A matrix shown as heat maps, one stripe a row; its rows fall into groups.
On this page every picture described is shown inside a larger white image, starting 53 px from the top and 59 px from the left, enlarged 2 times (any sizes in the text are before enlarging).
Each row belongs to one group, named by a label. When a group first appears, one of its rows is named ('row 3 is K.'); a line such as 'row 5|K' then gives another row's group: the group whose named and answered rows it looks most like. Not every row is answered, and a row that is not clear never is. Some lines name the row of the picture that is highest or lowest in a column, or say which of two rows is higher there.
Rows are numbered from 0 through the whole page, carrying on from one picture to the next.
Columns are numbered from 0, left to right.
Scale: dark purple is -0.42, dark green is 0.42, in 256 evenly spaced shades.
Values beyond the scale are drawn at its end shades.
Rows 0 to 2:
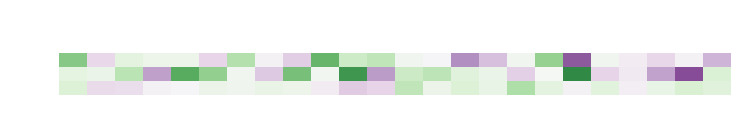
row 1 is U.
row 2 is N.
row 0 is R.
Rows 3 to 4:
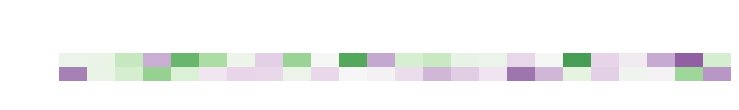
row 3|U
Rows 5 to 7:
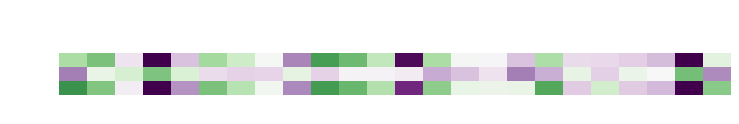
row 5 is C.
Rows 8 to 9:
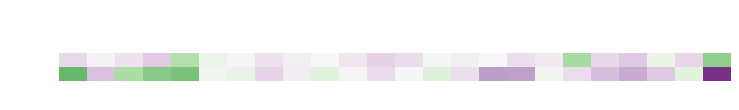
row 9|R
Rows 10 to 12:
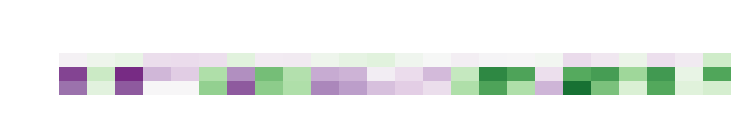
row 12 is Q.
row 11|Q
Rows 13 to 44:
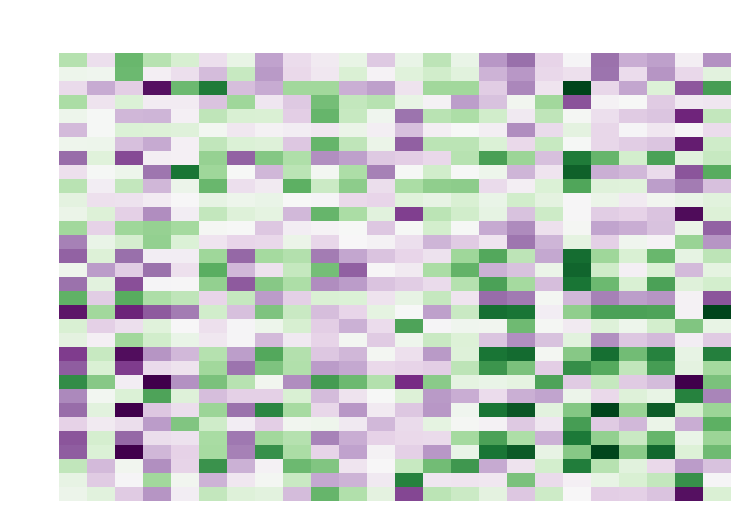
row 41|Q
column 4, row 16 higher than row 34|Yes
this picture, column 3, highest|37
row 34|Q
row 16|R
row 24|C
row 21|U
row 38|Q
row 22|U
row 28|U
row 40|Q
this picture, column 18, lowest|16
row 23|N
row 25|R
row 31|Q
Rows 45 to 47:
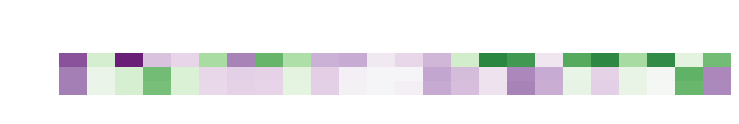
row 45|Q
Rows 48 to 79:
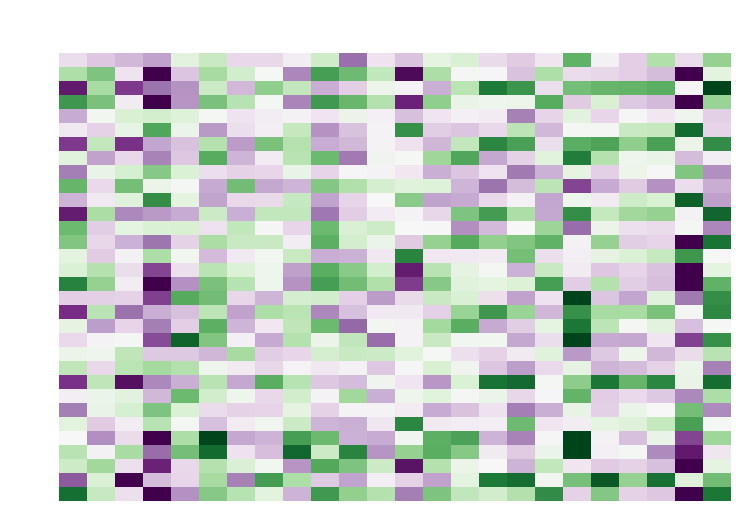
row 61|C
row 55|U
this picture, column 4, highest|68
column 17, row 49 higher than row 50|Yes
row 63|C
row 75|U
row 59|Q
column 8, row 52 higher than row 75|No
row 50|Q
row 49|C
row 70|R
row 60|R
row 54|Q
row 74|N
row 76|U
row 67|U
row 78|Q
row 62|N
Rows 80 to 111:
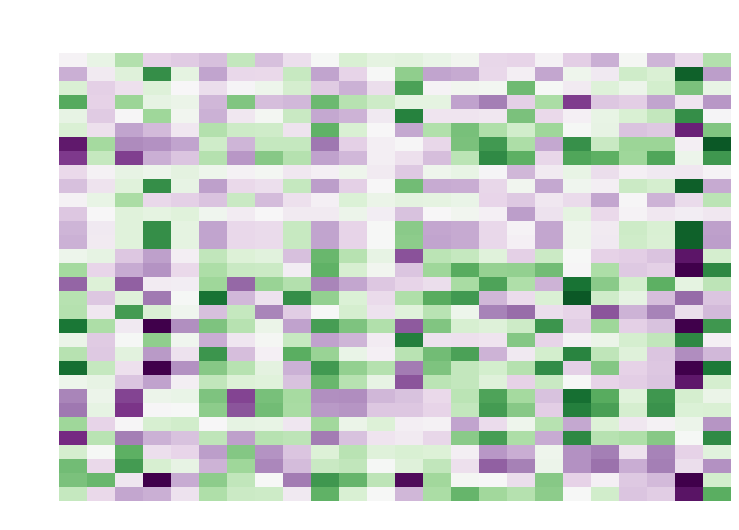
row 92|N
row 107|Q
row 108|R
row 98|R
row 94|C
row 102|C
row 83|R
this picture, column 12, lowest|110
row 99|C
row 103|C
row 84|N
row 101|U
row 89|N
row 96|Q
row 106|R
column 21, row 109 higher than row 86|No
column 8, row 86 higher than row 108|Yes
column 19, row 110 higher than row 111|No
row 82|N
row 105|Q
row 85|C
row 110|C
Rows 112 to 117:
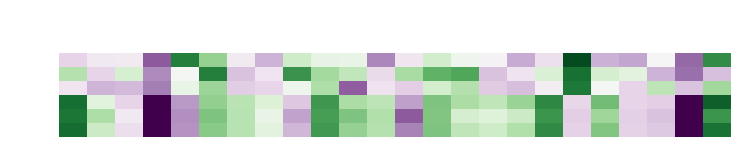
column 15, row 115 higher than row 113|Yes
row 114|U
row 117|C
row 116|C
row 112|U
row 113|U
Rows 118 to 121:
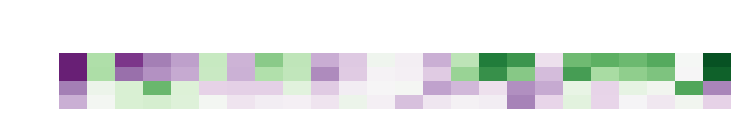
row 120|N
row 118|Q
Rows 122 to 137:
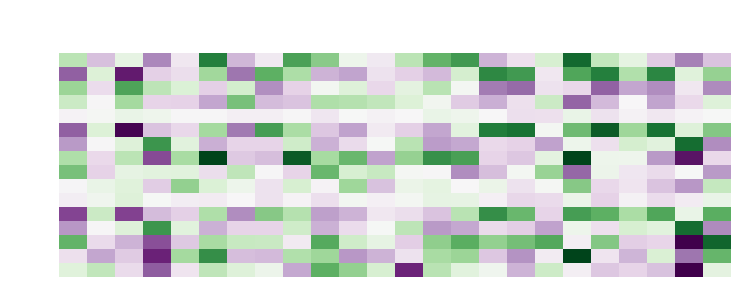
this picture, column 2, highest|124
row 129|U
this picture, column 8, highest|129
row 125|R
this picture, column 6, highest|125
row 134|N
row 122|U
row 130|R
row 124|R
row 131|U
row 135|C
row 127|Q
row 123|Q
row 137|C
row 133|Q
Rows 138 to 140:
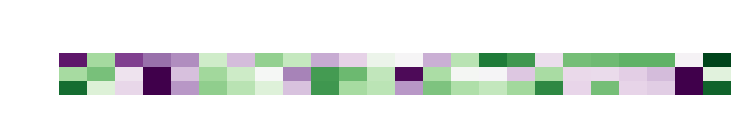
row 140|C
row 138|Q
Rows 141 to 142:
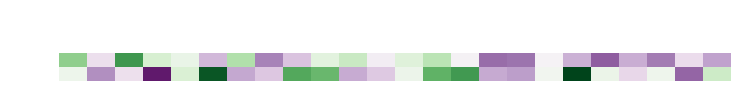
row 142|U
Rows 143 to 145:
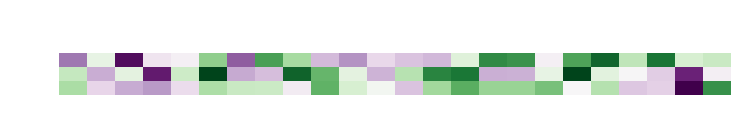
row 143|Q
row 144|U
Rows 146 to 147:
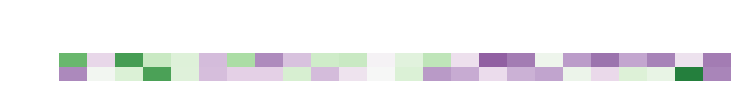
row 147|N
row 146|R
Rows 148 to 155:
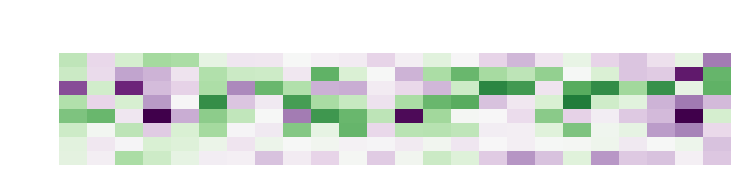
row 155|R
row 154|R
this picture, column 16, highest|150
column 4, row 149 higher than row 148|No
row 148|R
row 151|U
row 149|C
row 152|C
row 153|U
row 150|Q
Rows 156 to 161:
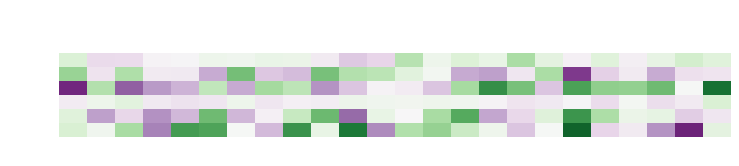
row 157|R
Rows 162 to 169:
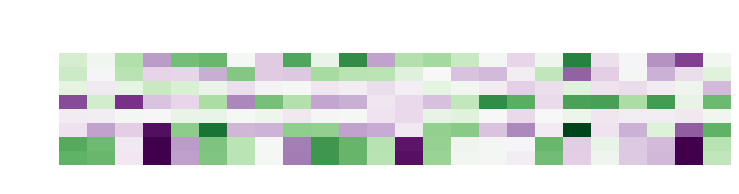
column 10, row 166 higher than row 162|No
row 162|U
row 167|U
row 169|C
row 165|Q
